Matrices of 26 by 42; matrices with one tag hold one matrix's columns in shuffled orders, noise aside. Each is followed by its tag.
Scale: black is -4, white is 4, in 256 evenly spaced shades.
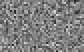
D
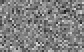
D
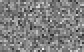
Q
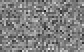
Q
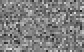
Q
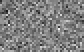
D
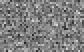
Q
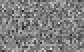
Q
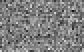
Q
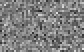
Q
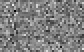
Q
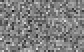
Q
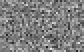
Q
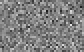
D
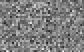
Q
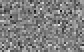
D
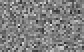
D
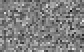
Q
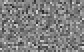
D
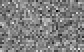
Q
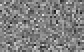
D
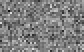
Q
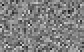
D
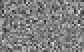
D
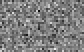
Q
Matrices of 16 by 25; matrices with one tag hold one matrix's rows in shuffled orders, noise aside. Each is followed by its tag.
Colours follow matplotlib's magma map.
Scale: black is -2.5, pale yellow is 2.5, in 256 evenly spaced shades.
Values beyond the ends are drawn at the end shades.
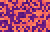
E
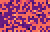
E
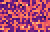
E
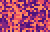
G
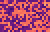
E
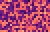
E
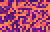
E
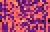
G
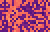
G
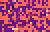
E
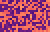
E
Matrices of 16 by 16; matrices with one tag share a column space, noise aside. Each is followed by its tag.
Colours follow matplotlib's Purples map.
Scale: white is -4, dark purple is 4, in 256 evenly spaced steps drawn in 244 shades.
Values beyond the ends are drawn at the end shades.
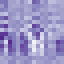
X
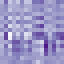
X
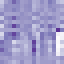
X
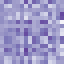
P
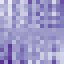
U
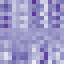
U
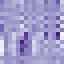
X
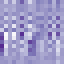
X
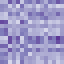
P
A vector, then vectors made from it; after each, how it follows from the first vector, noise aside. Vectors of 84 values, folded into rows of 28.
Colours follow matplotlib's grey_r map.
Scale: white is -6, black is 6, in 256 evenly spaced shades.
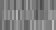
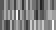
scaled up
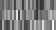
scaled up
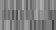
negated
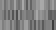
negated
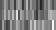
scaled up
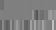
partly zeroed
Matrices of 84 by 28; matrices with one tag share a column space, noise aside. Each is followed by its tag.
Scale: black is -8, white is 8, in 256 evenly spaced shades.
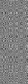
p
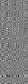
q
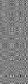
q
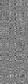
q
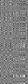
q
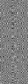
p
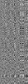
q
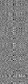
q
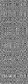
q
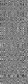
q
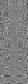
q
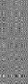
q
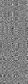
q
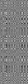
p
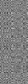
p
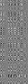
q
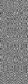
p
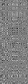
q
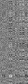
q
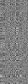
q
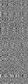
q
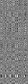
q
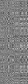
p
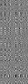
q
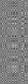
p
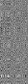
q
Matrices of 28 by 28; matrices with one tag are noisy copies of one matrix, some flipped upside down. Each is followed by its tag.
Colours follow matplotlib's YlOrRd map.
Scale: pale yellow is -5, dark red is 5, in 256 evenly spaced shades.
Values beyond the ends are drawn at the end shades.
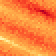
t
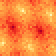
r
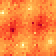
r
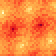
r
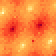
r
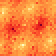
r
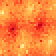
r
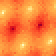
r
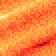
t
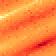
t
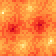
r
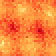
r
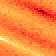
t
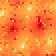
r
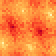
r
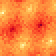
r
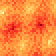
r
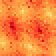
r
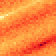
t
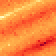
t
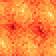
r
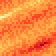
t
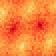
r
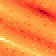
t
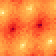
r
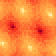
r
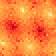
r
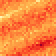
t
